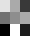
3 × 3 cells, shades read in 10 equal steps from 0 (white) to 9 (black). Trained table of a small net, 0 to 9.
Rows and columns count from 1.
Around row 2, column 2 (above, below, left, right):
3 0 5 3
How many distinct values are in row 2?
3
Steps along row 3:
down up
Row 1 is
1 3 7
